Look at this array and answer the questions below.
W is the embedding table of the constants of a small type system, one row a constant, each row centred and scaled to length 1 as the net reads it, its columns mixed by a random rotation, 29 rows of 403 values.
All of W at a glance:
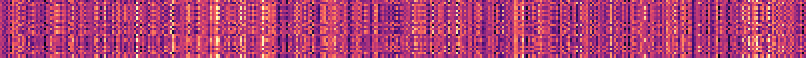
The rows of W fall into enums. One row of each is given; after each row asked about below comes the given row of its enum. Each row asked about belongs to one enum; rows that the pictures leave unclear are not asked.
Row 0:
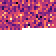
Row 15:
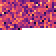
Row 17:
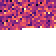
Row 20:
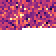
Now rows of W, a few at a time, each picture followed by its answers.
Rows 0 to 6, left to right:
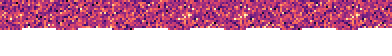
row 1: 17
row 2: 15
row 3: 20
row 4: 20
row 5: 15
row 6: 20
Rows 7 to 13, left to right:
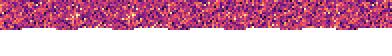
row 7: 15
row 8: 20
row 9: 20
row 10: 15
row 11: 0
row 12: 17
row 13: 15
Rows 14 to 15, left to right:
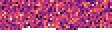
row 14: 0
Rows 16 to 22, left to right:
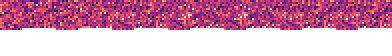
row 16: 15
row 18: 0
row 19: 20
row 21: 0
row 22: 0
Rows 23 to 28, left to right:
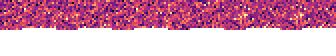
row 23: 17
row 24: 0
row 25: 17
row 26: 15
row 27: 20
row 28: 20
